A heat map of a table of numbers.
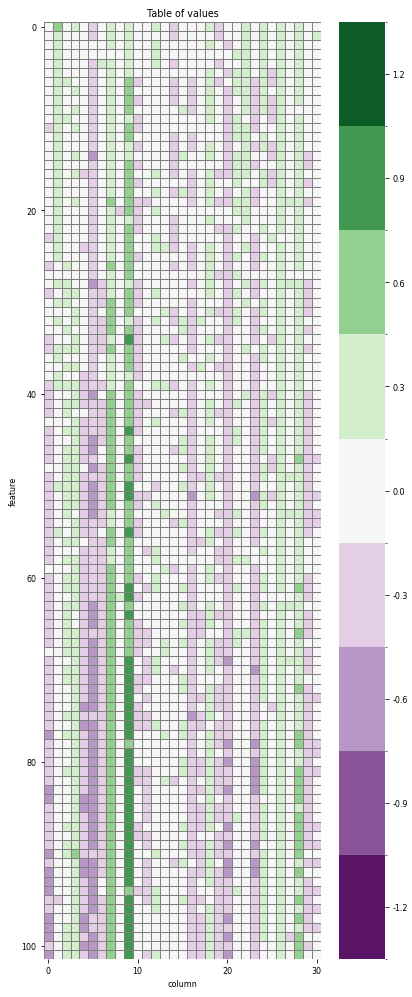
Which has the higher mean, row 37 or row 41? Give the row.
37
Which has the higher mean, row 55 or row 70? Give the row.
55
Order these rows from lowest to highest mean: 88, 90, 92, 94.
92, 94, 88, 90
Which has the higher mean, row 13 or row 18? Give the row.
18
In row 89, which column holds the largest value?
9
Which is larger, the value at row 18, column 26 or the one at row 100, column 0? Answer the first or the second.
the first
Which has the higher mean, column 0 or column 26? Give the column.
26
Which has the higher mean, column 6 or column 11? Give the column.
11
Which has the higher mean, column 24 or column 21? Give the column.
24
